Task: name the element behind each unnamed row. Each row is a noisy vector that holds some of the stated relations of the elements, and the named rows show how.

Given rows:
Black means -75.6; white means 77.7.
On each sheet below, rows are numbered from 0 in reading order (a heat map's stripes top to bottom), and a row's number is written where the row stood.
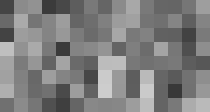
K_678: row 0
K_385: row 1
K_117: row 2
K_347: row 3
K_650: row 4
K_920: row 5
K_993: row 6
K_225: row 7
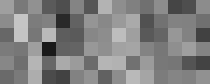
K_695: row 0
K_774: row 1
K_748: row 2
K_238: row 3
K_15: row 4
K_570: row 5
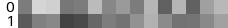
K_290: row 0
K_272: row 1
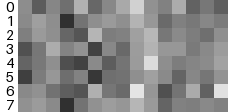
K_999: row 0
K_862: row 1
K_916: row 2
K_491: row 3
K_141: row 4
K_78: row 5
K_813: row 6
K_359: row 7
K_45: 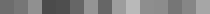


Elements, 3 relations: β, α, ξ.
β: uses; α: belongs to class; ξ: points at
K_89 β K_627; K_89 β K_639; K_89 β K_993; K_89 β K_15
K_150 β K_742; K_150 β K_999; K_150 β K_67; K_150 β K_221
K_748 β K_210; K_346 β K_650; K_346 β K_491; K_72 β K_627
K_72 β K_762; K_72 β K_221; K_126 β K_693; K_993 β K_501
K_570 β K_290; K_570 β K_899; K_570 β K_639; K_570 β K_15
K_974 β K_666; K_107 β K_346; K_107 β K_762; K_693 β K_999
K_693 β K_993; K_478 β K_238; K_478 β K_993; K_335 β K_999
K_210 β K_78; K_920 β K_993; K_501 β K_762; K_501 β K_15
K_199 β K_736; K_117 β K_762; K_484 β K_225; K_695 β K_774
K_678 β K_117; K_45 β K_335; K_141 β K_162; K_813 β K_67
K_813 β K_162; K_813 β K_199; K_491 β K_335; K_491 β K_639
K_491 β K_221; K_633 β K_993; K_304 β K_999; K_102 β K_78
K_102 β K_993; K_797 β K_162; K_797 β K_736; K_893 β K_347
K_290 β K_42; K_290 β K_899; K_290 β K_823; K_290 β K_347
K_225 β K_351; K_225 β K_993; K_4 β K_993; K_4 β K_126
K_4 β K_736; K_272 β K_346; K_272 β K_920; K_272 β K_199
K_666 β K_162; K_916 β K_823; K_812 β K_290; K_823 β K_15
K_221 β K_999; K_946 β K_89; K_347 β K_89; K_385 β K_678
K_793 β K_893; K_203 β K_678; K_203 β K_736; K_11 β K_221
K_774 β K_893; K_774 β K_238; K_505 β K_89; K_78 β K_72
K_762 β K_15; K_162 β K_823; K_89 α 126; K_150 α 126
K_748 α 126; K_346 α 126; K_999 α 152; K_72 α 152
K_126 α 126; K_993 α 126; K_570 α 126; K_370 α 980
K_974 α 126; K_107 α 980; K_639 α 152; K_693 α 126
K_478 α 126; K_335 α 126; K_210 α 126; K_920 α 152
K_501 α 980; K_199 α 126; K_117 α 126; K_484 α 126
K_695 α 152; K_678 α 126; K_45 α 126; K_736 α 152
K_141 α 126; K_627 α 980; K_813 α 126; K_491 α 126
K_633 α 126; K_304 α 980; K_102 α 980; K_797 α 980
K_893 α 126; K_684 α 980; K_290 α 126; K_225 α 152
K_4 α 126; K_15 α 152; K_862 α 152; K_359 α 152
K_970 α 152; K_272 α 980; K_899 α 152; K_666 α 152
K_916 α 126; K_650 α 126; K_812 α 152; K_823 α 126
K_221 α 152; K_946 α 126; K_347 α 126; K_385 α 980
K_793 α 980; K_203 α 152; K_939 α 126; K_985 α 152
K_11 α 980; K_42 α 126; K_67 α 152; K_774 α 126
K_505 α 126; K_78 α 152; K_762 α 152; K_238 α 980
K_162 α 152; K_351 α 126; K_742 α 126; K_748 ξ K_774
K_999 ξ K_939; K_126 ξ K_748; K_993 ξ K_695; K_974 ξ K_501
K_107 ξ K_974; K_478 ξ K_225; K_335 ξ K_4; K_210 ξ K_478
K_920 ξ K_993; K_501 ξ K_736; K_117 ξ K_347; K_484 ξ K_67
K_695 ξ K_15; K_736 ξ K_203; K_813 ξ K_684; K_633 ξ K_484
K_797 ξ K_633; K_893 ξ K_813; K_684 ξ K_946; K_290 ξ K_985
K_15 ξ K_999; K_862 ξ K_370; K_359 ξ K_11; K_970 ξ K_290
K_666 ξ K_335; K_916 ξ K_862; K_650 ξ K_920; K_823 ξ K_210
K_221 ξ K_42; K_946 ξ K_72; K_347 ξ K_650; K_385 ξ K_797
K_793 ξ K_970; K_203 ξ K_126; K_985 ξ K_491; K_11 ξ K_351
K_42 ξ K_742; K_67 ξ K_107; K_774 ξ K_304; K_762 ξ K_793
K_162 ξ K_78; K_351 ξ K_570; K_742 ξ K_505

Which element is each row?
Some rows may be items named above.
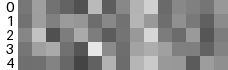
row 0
K_666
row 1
K_11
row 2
K_797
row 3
K_823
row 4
K_304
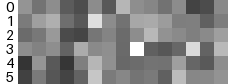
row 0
K_695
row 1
K_823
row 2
K_812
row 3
K_684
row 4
K_107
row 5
K_974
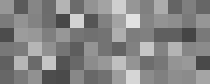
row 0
K_999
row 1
K_162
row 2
K_117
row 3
K_89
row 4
K_126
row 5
K_141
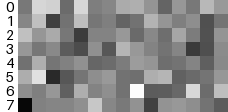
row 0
K_970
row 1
K_484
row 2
K_347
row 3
K_695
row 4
K_385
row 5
K_633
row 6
K_684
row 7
K_501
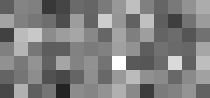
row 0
K_199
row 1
K_993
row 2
K_762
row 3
K_210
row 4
K_684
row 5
K_45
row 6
K_203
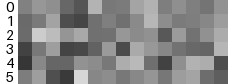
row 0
K_916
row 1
K_812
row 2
K_793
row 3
K_72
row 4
K_736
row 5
K_67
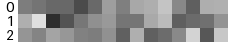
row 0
K_693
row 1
K_633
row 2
K_946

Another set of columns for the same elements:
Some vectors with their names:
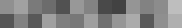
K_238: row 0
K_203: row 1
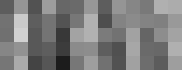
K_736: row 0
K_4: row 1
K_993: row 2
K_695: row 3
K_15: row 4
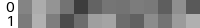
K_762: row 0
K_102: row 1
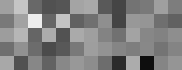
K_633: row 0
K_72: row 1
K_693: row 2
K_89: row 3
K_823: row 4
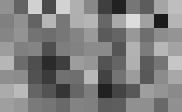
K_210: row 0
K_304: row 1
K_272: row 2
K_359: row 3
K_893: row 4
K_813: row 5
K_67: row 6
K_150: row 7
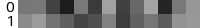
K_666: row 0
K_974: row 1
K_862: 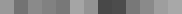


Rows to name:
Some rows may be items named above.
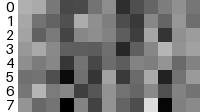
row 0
K_484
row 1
K_385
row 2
K_916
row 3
K_650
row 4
K_347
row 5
K_666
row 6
K_501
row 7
K_162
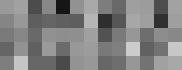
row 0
K_999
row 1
K_491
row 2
K_678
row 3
K_126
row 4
K_920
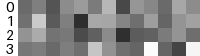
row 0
K_199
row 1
K_993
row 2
K_107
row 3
K_774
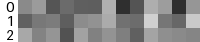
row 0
K_491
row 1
K_748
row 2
K_11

